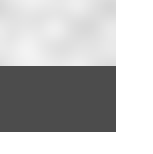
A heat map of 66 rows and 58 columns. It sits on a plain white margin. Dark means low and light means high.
It is made of 2 by 1 panels. Panel 1,1: very high, smooth, faint in contrast. Panel 2,1: low, flat.
